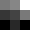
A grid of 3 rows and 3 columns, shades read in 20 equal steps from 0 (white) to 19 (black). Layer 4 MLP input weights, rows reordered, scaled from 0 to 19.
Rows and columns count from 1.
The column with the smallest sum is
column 3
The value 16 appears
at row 3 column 2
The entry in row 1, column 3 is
0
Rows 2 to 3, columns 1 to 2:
15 14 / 19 16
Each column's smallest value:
10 9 0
